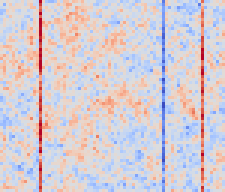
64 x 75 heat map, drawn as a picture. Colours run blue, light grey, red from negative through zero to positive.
On average the colour sits 50% of the way up the scale. Columns 14, 55 and 68 differ from the columns beside them. The grain runs up and down.
